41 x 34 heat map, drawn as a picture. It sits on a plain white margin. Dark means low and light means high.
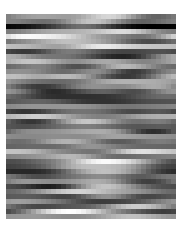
No overall slope runs across the table. Streaks run across, left to right. The histogram is bell-shaped.
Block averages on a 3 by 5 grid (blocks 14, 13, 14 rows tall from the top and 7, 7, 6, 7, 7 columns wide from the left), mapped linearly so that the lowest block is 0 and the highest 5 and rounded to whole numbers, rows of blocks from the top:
3 4 4 2 1 | 0 1 2 0 1 | 0 2 5 4 1
